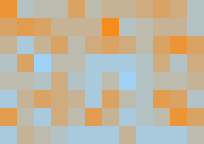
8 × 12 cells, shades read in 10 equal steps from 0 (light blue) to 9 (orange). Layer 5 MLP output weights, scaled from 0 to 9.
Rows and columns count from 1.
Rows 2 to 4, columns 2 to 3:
7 6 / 1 4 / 6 0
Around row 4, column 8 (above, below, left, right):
5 0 1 2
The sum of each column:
32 30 25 33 26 23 34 20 20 35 37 30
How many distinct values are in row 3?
6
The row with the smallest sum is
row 8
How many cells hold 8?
3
